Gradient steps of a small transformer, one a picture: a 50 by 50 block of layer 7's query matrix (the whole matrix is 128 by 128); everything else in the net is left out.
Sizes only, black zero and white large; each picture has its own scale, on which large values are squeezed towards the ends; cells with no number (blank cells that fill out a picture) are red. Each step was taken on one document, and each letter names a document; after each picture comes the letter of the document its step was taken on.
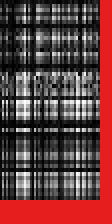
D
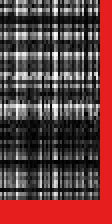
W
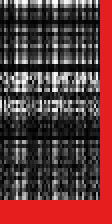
W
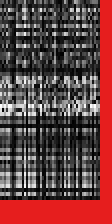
D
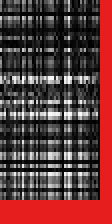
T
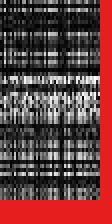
T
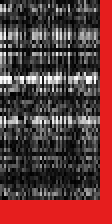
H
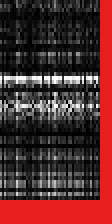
W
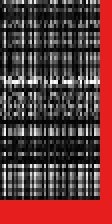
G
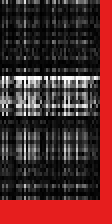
D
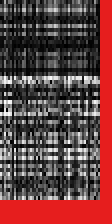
T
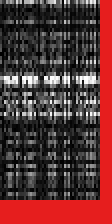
G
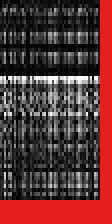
T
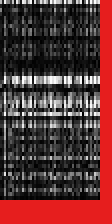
G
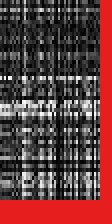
D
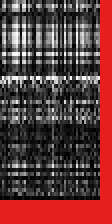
H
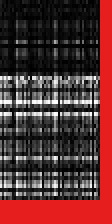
W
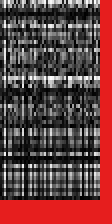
G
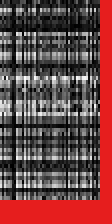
D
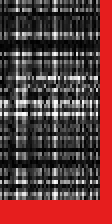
W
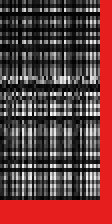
G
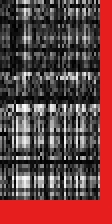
D
